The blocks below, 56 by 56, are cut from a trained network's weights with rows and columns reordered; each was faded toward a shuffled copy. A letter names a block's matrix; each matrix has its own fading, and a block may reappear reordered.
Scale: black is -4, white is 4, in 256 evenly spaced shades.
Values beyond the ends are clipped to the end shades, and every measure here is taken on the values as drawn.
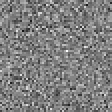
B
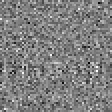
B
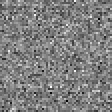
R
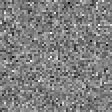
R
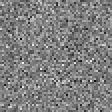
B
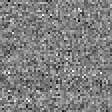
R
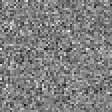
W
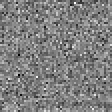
R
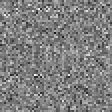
B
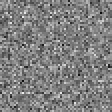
W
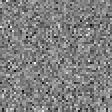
B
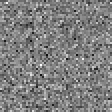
R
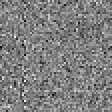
R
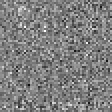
W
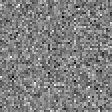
R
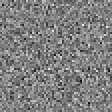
W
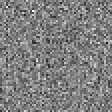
B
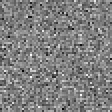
R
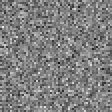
B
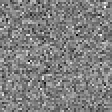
R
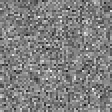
B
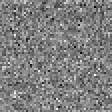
R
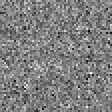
R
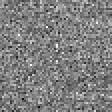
R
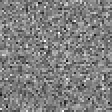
R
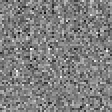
B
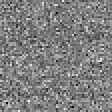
R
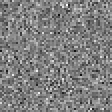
W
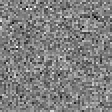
W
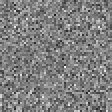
B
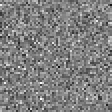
B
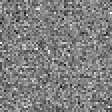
R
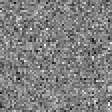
R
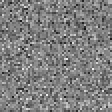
R
